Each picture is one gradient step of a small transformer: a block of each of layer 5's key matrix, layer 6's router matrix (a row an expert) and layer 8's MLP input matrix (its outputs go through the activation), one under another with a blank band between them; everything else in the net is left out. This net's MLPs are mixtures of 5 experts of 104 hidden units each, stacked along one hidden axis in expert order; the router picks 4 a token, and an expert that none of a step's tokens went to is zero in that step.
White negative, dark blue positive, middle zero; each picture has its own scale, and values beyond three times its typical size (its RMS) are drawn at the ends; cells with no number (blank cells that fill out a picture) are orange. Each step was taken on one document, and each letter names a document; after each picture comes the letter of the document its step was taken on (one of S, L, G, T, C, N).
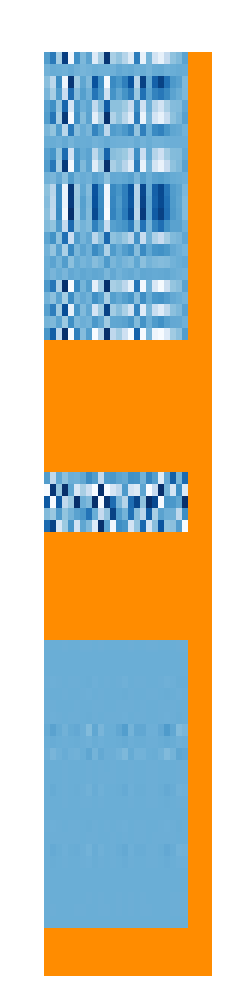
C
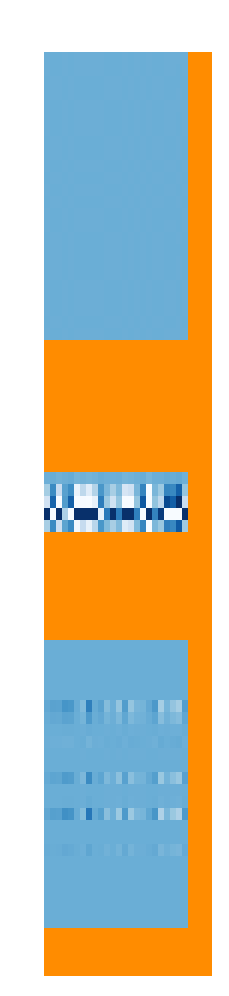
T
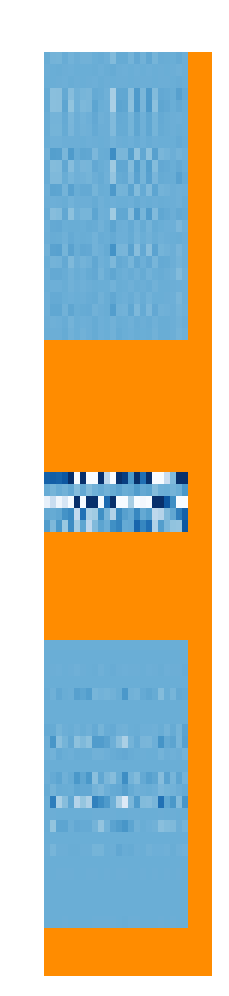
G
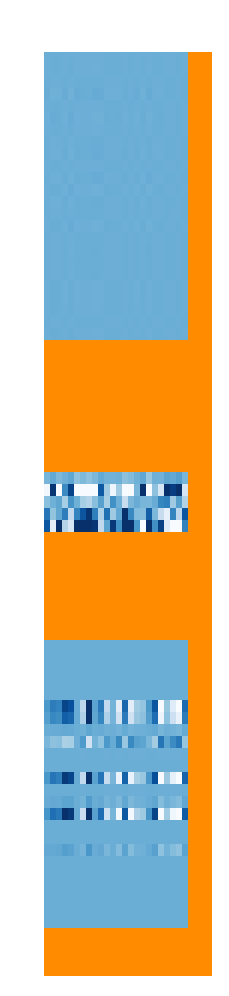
T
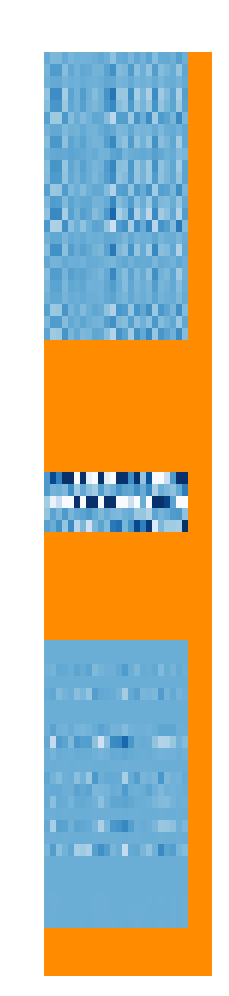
G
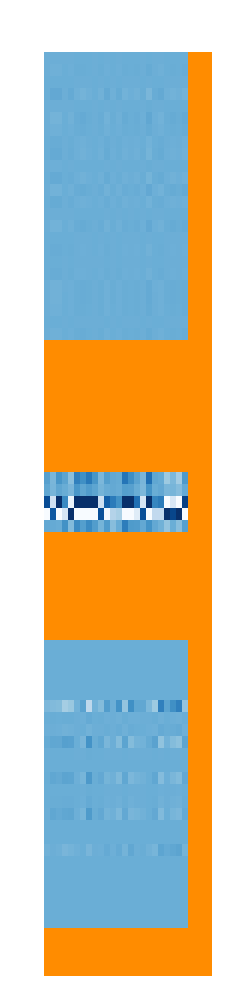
T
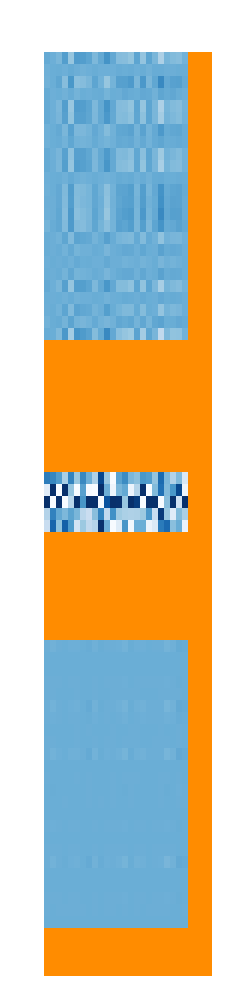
C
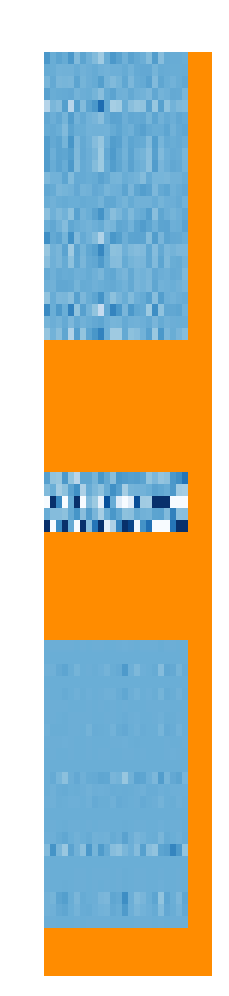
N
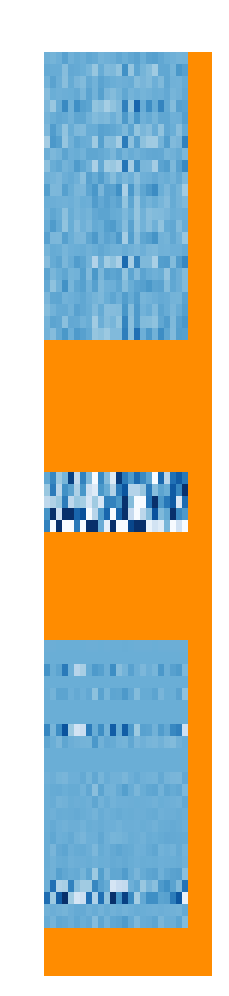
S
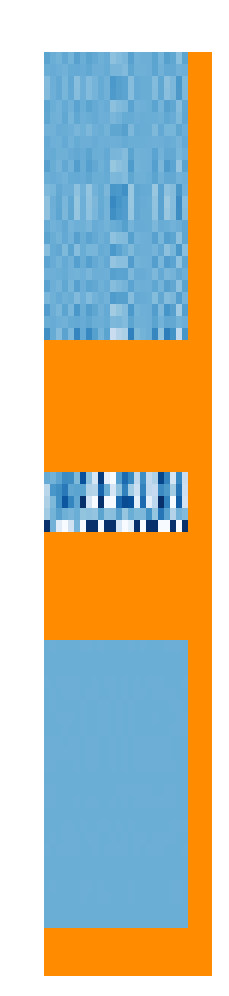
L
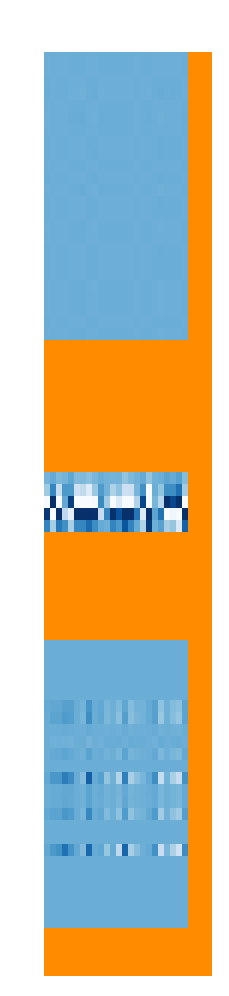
T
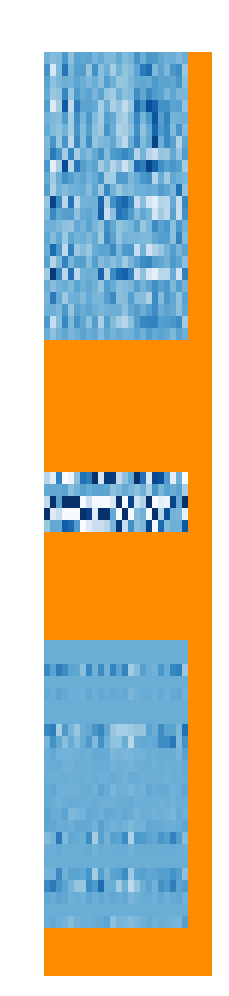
S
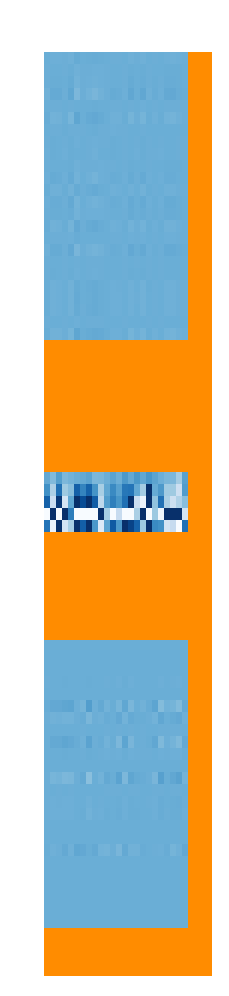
T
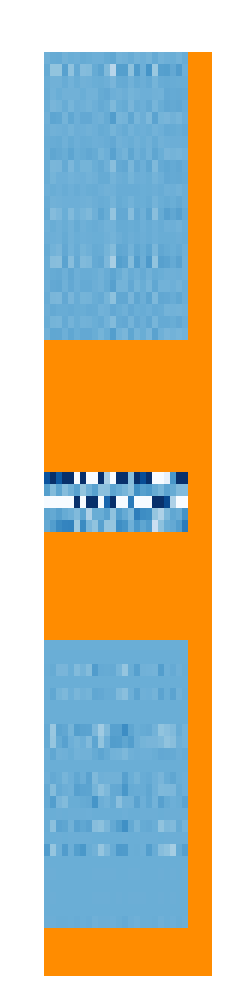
G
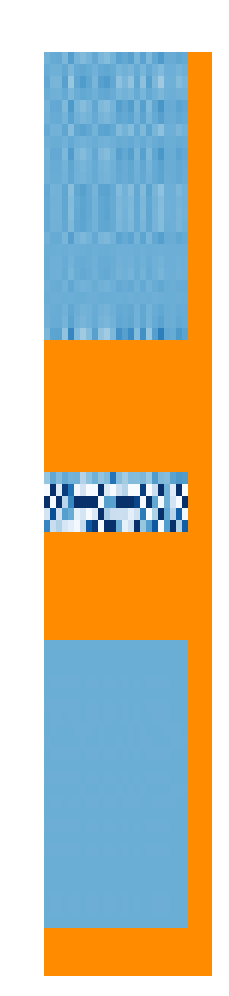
C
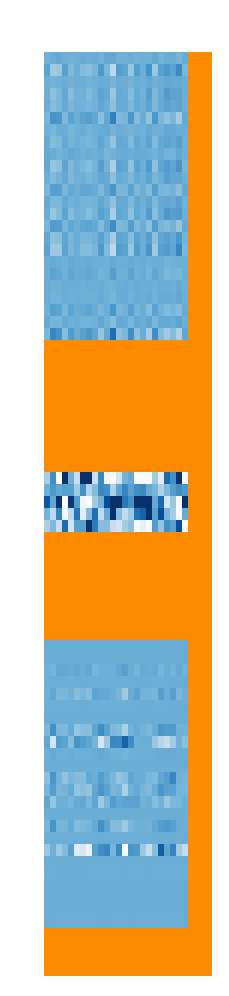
G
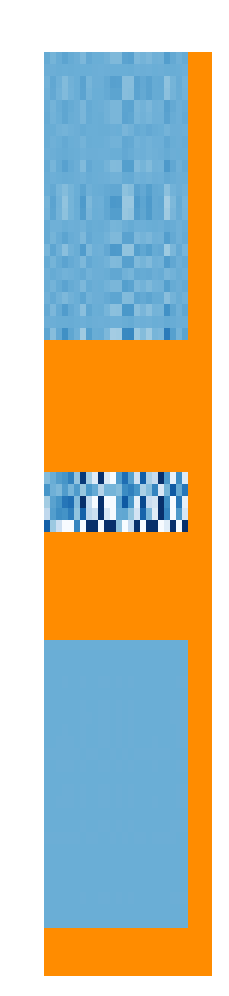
L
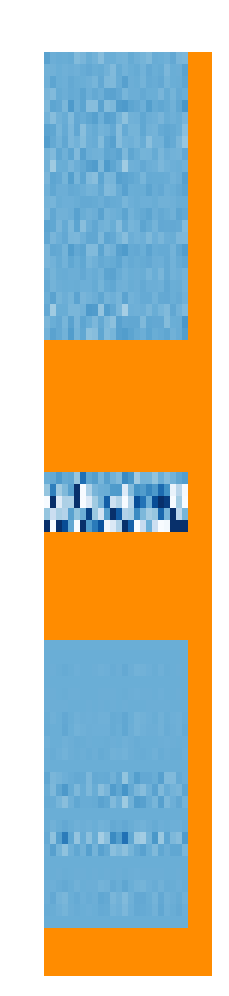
N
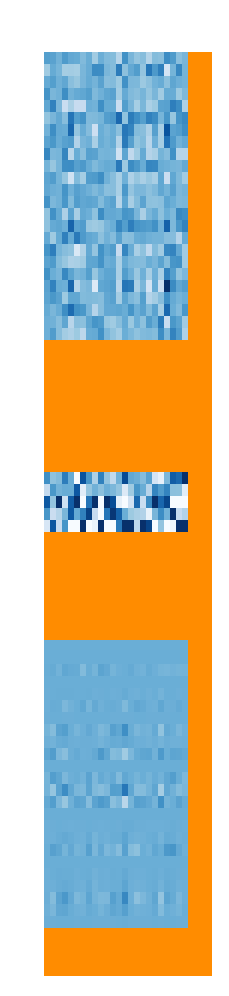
N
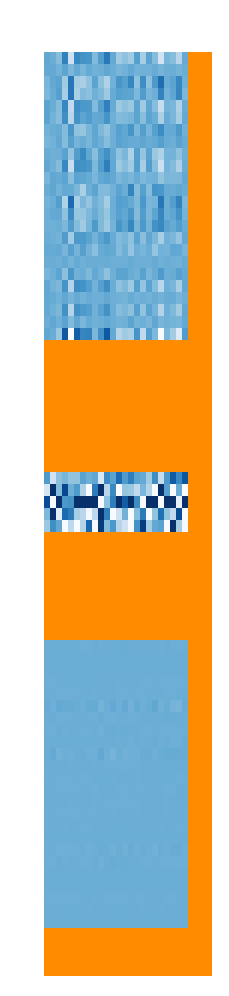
C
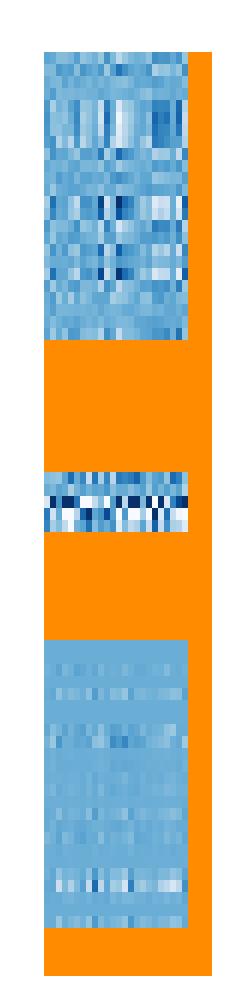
S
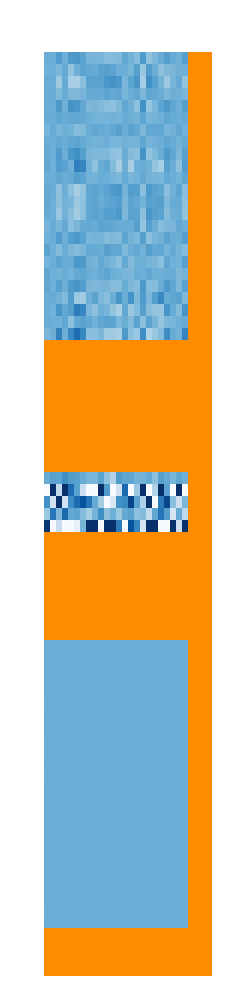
C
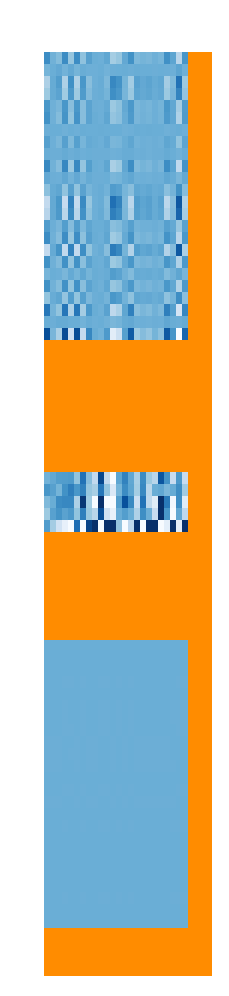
L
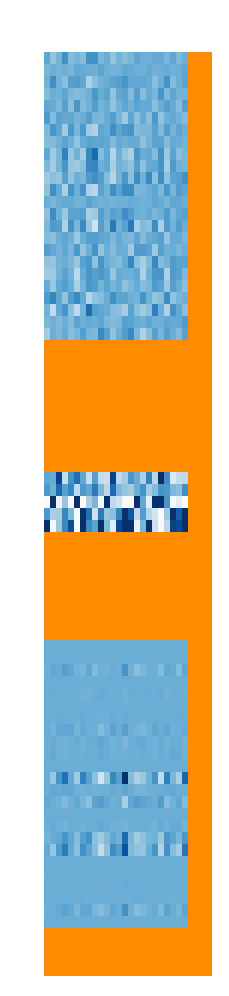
N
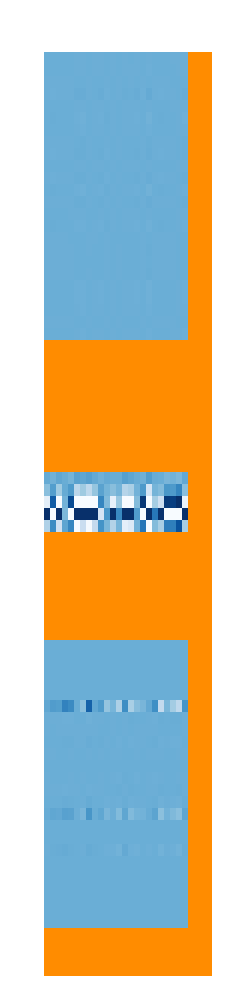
T
